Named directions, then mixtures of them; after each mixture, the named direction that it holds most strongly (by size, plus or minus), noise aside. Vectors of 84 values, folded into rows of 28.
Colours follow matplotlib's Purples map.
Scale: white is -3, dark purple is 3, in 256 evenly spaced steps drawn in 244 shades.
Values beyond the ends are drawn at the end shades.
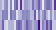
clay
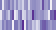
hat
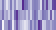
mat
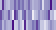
hat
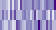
clay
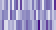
clay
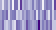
clay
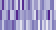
clay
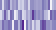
hat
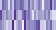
hat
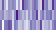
mat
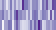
mat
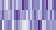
mat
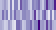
clay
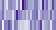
mat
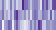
mat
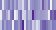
hat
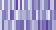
clay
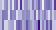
clay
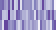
clay
